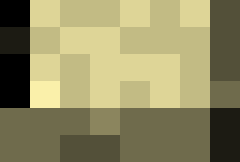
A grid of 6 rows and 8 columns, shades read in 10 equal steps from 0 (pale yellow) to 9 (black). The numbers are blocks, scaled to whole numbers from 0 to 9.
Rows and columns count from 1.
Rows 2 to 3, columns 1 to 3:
8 2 1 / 9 1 2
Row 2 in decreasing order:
8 6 2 2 2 2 1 1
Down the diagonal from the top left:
9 2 2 1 5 5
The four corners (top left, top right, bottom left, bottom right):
9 6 5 8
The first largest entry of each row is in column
1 1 1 1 8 8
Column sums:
45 14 18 15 16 16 17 39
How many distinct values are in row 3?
4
